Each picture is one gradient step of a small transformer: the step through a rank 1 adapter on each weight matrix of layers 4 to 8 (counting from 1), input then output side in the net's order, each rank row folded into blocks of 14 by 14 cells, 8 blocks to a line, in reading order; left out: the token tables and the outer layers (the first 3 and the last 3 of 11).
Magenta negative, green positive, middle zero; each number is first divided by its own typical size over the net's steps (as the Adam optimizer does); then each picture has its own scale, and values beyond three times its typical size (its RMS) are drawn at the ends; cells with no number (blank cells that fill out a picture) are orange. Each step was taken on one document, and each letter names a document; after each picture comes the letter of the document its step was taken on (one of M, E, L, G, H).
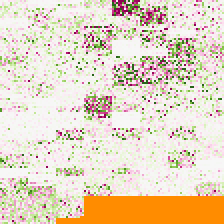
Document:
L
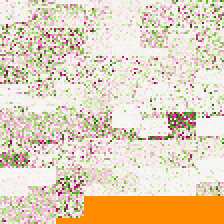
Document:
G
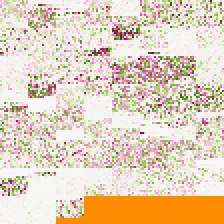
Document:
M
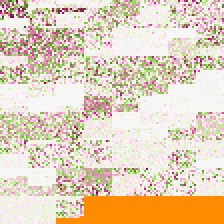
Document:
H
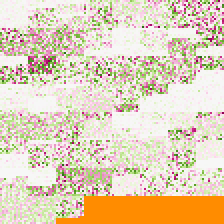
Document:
H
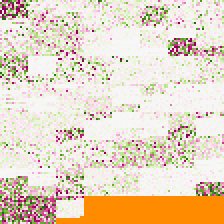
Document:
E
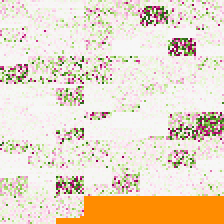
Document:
E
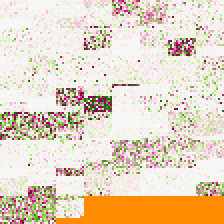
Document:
L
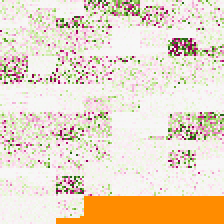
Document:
E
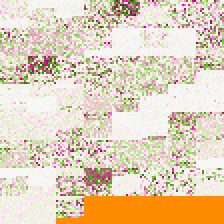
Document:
H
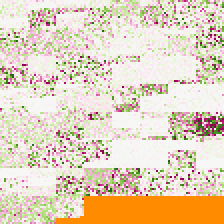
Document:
H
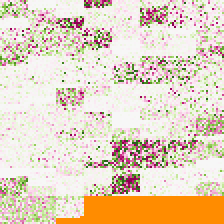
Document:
L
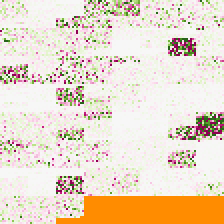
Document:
E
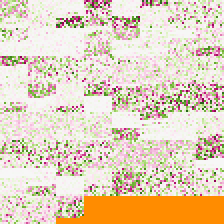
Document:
M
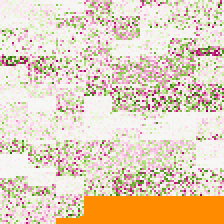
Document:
M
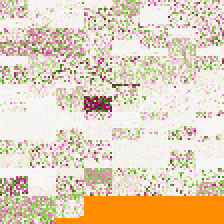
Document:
H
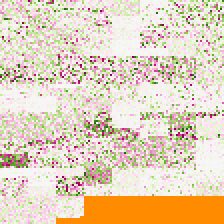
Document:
G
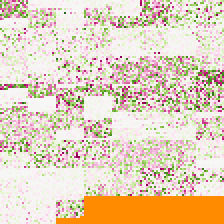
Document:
M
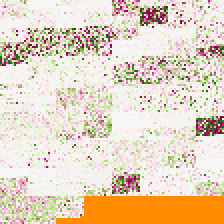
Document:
L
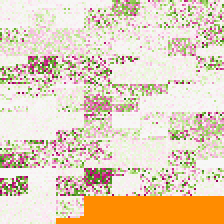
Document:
H
